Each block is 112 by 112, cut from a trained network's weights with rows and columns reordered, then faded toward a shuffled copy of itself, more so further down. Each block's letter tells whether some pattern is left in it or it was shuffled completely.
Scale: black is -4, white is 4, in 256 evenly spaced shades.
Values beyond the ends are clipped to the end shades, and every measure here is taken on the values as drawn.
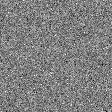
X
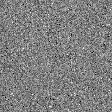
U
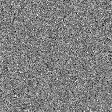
U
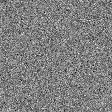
X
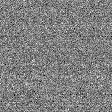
U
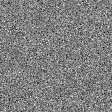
X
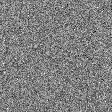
X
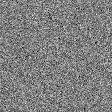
X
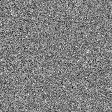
X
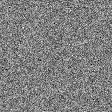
U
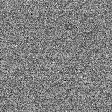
U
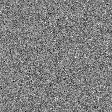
X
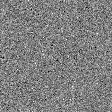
U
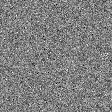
X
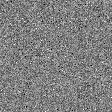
U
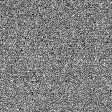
U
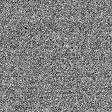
U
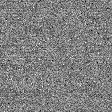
U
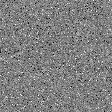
U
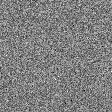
U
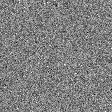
X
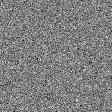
U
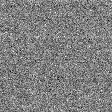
U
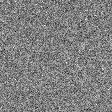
X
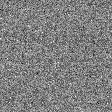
U
